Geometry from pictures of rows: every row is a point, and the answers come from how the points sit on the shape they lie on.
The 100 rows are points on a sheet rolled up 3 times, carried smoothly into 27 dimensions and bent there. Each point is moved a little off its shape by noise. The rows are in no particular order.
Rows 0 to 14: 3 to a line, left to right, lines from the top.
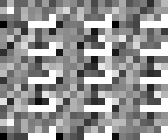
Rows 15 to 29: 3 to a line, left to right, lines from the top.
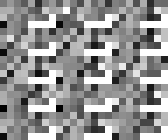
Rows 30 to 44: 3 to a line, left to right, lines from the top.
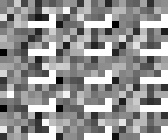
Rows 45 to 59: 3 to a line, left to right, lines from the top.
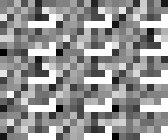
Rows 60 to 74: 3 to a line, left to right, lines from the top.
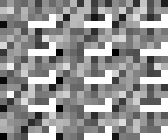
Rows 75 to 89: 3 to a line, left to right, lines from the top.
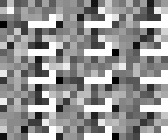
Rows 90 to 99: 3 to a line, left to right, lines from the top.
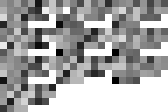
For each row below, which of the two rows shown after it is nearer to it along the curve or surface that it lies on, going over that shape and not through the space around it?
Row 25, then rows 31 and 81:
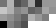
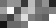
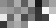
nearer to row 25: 81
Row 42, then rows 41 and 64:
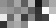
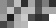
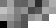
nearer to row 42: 64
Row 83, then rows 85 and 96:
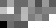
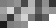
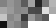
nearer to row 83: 85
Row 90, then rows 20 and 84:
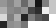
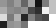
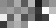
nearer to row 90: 20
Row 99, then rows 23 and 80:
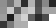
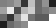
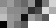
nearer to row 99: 23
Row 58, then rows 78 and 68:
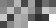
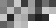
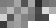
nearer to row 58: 68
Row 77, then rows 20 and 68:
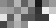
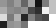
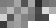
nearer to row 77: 20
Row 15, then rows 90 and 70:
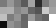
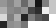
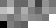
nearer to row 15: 70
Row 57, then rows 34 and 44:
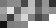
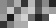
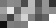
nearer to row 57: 44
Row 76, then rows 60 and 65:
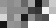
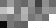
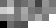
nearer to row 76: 65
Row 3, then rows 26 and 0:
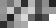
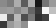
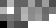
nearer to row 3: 0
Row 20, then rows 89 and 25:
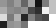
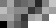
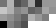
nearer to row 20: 89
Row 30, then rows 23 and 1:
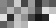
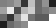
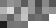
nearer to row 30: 23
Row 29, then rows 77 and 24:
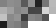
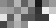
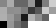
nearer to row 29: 77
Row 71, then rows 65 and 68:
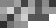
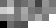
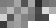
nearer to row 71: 65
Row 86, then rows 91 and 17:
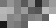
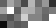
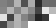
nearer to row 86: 17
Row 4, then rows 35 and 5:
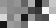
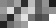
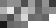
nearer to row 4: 5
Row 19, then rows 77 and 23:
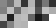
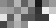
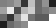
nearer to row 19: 23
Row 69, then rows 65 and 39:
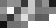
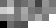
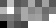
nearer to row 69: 39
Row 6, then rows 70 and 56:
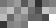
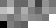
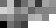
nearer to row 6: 70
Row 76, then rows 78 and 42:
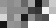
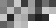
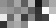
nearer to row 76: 42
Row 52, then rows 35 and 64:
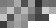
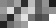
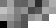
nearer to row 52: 64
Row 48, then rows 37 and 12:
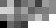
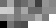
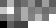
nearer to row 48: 12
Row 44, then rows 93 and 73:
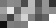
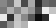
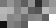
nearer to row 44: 73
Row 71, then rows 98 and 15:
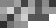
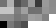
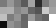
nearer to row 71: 98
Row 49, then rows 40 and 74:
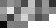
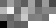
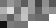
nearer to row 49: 40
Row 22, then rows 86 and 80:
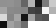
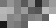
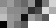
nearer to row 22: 80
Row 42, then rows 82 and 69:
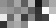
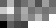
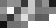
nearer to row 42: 82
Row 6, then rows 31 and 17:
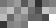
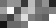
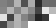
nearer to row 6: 17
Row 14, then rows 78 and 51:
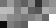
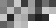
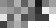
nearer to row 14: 51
